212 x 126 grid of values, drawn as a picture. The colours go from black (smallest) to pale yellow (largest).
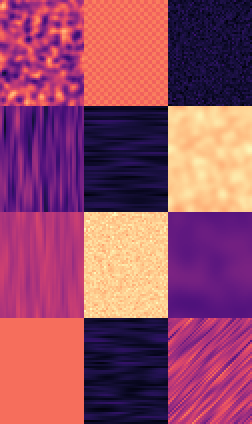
The table splits into 4 rows of 3 panels. Panel 1,1: middling, blotchy, strong in contrast. Panel 1,2: high, checkered, faint in contrast. Panel 1,3: very low, fine-grained, faint in contrast. Panel 2,1: low, streaked downward. Panel 2,2: very low, streaked across, faint in contrast. Panel 2,3: very high, blotchy, faint in contrast. Panel 3,1: middling, streaked downward, faint in contrast. Panel 3,2: very high, fine-grained, faint in contrast. Panel 3,3: low, smooth, faint in contrast. Panel 4,1: high, flat. Panel 4,2: very low, streaked across, faint in contrast. Panel 4,3: middling, slanting up to the right.
